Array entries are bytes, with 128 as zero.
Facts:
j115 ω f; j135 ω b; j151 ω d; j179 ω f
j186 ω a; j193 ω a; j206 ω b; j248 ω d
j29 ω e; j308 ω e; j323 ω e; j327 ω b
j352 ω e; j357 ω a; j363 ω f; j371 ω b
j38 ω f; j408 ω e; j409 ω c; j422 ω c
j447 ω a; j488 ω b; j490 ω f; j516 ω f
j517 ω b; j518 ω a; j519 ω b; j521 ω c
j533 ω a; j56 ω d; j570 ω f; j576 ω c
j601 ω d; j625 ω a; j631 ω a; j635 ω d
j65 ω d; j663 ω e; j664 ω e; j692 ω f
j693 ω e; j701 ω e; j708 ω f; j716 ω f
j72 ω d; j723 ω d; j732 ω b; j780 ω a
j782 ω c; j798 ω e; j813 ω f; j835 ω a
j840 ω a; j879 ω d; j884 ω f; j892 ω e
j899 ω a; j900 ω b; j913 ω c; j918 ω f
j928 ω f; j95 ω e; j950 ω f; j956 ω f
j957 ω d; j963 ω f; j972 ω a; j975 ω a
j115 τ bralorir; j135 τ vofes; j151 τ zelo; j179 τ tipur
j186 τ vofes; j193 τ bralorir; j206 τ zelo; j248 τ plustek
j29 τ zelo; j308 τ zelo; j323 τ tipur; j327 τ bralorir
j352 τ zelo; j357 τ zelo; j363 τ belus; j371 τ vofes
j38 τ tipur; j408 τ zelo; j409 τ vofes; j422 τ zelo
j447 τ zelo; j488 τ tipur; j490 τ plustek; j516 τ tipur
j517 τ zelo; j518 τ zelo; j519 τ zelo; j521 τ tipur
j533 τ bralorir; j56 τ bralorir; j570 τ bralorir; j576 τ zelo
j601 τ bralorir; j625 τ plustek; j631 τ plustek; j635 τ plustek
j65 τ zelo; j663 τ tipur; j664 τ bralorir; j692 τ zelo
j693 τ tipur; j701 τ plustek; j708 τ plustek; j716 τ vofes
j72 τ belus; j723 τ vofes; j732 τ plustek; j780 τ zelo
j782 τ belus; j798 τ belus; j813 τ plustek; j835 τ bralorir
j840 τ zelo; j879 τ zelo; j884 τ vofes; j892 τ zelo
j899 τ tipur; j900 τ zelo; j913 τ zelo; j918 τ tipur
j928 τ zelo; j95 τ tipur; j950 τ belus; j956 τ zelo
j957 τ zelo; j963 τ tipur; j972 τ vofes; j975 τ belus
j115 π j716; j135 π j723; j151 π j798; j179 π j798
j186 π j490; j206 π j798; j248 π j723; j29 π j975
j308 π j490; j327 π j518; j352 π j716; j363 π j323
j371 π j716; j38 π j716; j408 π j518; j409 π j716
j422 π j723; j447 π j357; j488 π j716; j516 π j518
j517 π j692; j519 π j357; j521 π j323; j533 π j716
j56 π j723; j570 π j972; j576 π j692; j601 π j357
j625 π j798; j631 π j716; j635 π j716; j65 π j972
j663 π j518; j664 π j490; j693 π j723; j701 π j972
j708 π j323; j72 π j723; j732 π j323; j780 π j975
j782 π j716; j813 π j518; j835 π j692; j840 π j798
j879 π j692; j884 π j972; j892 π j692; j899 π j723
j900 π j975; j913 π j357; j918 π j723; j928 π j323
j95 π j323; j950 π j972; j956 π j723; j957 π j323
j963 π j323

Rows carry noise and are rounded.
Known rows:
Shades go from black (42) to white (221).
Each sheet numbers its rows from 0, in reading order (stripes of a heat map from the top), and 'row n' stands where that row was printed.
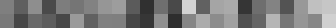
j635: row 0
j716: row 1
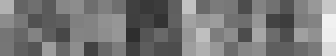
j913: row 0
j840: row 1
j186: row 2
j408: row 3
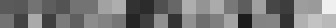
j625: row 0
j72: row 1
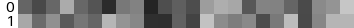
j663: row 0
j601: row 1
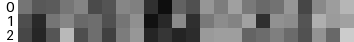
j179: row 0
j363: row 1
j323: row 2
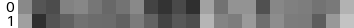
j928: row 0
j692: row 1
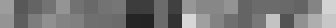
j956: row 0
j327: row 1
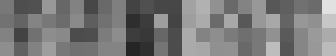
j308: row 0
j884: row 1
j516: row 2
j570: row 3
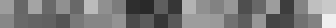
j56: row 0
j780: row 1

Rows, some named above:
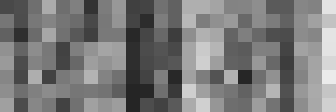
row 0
j701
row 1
j813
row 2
j693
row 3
j533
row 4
j835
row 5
j723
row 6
j327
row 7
j835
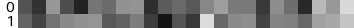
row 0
j975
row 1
j732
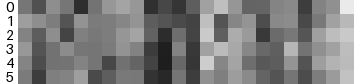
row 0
j193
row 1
j65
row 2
j635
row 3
j115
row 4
j488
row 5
j918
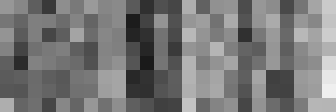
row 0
j151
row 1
j884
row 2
j409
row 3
j38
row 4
j490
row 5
j625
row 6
j625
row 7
j879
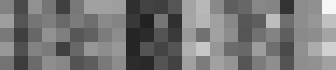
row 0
j193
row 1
j115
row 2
j963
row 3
j835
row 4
j963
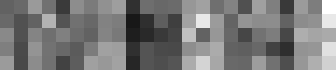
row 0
j972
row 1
j664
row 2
j521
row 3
j899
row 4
j835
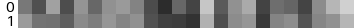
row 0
j248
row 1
j957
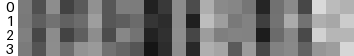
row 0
j782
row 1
j371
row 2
j782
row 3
j135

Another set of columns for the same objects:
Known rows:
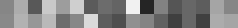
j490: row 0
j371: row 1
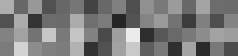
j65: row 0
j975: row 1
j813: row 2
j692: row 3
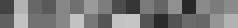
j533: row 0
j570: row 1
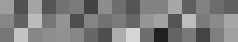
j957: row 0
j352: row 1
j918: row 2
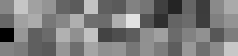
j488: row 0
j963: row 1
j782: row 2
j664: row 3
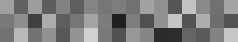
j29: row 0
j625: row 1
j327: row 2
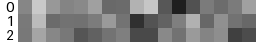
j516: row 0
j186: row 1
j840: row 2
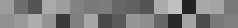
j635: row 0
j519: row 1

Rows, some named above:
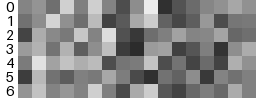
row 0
j813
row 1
j928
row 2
j409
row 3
j135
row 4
j716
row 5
j533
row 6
j884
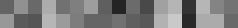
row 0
j631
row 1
j635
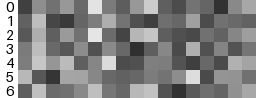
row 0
j363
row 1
j835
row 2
j950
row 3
j899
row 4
j371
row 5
j248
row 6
j570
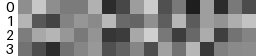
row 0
j692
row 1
j701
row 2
j956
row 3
j72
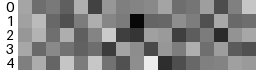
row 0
j693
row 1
j972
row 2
j135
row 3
j151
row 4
j813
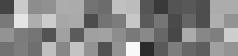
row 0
j115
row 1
j716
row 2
j663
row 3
j708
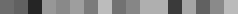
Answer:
j798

